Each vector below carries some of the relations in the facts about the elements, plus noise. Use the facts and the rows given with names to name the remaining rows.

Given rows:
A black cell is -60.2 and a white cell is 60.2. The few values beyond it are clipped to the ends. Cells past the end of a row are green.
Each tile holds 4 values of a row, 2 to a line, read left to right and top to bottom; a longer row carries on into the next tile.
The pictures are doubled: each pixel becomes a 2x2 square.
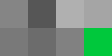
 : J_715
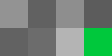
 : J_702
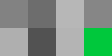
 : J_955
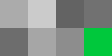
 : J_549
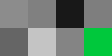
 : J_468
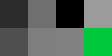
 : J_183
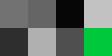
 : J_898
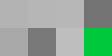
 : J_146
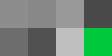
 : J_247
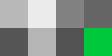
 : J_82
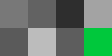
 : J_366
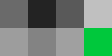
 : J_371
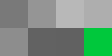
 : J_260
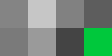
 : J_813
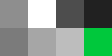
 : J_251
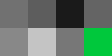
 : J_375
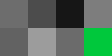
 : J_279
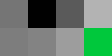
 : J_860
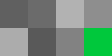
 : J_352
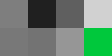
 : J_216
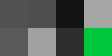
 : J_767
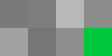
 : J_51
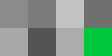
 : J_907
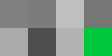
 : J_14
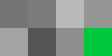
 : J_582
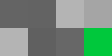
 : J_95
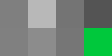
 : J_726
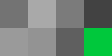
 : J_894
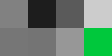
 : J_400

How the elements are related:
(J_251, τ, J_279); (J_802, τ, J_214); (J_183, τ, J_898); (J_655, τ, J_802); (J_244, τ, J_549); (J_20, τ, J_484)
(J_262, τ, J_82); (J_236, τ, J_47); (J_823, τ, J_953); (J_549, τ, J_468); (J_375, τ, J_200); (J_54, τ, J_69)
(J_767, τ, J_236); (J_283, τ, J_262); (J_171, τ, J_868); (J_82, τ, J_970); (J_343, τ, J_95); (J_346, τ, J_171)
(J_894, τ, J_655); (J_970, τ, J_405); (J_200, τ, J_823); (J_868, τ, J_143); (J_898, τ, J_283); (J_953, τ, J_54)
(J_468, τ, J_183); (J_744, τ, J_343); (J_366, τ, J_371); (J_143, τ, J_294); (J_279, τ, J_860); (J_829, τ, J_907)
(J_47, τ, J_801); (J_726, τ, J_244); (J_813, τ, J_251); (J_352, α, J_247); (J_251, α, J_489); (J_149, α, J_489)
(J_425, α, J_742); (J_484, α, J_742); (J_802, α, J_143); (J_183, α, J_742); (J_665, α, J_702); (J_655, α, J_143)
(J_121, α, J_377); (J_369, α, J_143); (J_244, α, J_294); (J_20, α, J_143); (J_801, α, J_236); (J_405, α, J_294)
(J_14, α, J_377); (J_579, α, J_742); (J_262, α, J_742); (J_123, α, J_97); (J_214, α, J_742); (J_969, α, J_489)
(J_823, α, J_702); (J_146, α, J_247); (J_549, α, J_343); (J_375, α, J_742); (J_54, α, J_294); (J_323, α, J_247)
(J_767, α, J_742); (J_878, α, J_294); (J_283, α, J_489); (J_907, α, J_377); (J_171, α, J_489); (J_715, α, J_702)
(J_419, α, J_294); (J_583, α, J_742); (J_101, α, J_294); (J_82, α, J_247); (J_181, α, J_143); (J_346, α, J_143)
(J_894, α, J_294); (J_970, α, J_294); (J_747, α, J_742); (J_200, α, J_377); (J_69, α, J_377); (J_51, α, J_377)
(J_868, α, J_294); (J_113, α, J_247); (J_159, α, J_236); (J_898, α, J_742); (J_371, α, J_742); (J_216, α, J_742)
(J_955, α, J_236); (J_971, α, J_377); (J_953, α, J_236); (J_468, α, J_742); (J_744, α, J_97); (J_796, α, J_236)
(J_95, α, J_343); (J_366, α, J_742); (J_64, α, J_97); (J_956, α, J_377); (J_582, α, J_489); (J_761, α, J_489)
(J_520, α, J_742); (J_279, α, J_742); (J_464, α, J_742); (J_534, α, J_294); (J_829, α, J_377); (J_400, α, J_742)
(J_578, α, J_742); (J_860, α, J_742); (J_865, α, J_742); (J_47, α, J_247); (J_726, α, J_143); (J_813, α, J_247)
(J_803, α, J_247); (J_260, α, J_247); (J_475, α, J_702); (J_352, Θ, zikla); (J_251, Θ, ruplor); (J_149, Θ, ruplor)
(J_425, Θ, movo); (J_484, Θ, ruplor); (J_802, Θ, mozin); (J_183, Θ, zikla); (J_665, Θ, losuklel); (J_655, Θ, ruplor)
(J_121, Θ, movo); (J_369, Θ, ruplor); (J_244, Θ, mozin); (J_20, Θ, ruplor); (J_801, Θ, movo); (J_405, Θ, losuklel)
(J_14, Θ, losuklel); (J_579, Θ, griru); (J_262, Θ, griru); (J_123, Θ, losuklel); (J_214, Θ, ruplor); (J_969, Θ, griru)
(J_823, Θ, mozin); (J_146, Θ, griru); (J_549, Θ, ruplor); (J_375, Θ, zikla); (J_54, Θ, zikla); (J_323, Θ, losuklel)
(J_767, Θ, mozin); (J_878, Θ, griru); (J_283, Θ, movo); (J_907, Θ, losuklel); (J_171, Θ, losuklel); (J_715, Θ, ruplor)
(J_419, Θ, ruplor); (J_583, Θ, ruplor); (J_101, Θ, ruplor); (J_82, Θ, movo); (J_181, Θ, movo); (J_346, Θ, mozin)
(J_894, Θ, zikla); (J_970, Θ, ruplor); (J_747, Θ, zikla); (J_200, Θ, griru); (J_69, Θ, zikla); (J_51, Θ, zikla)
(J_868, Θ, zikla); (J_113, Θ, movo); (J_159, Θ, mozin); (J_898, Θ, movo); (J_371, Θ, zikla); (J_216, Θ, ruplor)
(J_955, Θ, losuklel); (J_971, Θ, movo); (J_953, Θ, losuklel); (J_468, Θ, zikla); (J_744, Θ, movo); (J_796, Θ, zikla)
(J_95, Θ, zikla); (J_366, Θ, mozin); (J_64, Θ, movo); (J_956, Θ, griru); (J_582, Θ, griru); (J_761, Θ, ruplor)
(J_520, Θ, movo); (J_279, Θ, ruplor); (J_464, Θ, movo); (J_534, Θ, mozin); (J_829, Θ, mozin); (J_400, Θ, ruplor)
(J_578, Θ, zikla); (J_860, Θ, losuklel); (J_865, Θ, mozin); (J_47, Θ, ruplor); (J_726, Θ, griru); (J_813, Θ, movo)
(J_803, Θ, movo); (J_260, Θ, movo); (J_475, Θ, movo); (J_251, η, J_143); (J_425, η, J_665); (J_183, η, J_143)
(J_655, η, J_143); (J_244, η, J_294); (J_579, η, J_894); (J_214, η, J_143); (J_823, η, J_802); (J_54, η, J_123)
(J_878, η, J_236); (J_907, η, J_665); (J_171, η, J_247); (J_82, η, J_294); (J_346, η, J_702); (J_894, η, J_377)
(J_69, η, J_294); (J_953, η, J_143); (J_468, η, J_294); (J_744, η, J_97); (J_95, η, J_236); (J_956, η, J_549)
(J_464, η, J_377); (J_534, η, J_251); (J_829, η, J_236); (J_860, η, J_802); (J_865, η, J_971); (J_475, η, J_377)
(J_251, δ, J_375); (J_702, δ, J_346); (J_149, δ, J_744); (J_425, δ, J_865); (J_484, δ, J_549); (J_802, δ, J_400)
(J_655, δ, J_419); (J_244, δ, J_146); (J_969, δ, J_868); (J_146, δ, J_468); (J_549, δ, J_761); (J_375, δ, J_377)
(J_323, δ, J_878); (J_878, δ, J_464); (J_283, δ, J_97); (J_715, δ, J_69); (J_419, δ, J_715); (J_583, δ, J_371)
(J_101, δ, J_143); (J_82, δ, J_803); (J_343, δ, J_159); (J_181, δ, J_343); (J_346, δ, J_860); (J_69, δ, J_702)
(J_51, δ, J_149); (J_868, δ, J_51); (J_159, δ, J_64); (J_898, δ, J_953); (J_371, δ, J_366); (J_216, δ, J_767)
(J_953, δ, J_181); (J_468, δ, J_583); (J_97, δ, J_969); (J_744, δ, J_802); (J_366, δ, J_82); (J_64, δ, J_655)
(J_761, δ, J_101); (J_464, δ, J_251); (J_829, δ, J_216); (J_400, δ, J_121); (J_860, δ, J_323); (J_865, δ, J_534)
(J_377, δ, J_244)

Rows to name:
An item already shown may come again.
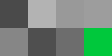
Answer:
J_534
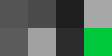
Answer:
J_767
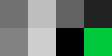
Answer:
J_823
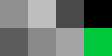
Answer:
J_236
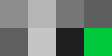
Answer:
J_346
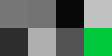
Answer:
J_898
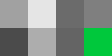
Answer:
J_283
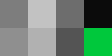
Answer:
J_200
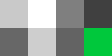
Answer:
J_244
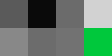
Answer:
J_579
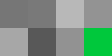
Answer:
J_582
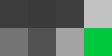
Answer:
J_214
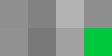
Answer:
J_969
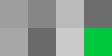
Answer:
J_323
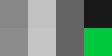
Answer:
J_868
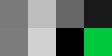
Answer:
J_823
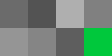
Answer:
J_69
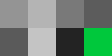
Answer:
J_346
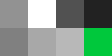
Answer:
J_251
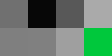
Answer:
J_860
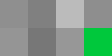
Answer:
J_969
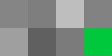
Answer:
J_956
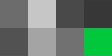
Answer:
J_655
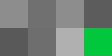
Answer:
J_702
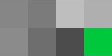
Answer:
J_475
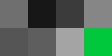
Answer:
J_742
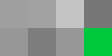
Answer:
J_878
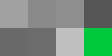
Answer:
J_97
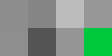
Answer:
J_369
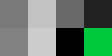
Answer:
J_823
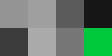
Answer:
J_343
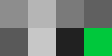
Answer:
J_346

